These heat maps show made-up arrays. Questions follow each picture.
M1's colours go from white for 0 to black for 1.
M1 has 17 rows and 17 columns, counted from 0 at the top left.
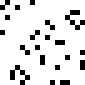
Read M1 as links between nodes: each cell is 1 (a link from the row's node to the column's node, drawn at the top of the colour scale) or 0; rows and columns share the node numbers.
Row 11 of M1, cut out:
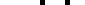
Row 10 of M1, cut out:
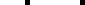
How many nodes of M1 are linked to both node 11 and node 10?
0
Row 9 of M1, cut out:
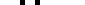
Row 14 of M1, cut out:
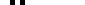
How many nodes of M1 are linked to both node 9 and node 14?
1
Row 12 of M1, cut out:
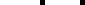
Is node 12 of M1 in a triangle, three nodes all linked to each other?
no
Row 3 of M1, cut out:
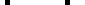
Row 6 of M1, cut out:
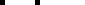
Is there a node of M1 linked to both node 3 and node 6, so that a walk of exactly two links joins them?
no
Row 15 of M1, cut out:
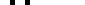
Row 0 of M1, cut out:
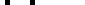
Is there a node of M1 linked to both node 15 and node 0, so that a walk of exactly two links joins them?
no
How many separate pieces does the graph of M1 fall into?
1
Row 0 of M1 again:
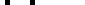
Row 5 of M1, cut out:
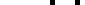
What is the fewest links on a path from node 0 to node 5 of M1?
6
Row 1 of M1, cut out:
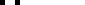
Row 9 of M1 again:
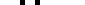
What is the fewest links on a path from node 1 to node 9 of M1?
4
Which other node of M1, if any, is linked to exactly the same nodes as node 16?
none
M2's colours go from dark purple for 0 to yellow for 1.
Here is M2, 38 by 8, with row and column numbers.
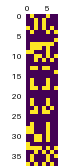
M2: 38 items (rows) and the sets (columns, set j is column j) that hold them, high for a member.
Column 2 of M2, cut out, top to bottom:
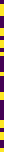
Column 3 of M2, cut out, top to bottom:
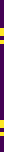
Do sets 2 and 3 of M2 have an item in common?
yes
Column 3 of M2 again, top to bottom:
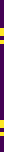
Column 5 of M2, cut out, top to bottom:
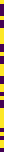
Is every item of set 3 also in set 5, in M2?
yes
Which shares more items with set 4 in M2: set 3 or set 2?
set 2
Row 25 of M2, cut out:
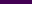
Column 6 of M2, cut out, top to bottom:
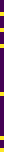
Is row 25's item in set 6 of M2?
no
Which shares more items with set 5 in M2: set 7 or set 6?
set 7
